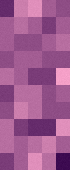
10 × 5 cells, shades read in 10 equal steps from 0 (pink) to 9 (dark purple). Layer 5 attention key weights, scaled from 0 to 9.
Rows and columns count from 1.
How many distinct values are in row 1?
5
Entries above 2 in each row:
3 5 5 5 4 5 4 4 4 4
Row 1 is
7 2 1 4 5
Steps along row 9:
up down down up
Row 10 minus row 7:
1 2 -2 -2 4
